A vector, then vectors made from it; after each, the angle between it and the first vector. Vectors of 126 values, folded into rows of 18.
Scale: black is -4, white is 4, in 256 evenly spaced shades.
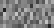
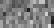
partly opposed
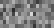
partly aligned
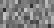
nearly parallel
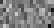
partly aligned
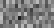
partly opposed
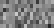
nearly parallel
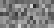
partly opposed
